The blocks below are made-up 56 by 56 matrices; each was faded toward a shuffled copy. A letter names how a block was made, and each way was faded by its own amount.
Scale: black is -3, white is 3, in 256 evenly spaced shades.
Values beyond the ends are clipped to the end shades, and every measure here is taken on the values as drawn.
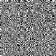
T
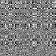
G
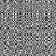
G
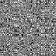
T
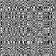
G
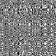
T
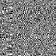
T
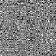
T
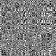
T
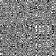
T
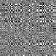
G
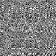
T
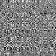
T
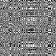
G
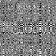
G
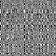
G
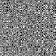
T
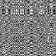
G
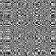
G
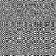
G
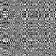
G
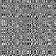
G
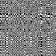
G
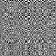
G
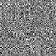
T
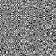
T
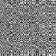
G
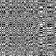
G
